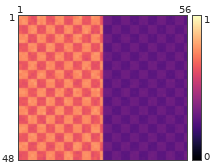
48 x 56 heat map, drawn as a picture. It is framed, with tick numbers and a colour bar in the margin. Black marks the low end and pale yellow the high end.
It is made of 1 by 2 panels. Panel 1,1: high, checkered. Panel 1,2: low, checkered, faint in contrast.
